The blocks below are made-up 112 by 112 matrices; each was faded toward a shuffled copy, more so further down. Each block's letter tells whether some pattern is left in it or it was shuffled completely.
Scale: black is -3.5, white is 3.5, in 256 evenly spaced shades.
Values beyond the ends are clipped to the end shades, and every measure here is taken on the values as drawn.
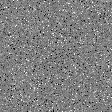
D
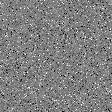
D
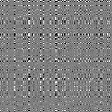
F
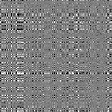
F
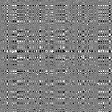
F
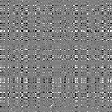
F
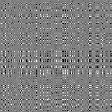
F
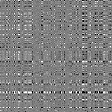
F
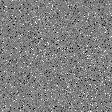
D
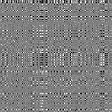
F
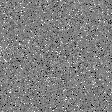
D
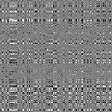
F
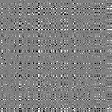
F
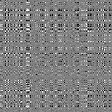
F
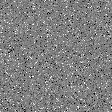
D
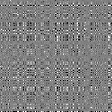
F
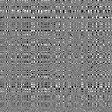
F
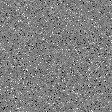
D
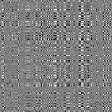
F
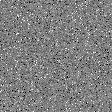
D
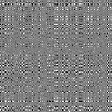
F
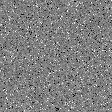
D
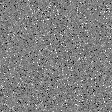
D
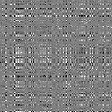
F
